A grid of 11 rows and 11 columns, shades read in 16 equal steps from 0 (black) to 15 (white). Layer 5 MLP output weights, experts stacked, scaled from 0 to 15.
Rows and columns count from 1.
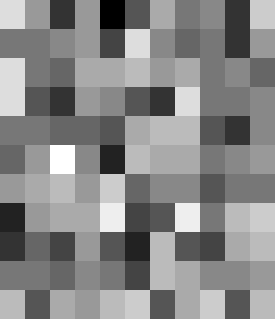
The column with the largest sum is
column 8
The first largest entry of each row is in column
1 6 1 1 7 3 5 5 7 7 6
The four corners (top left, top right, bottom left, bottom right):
13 12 11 11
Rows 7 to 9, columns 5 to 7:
12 6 8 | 14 4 5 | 5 2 11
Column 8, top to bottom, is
7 6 10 13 11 10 8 14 5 10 10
